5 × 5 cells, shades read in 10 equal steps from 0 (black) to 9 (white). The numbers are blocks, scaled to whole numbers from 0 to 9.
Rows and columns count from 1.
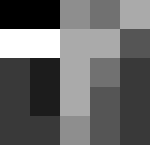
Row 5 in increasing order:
2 2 2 3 5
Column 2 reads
0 9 1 1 2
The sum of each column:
15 13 28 20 15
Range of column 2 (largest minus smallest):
9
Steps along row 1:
same up down up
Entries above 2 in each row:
3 5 2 2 2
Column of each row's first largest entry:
5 1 3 3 3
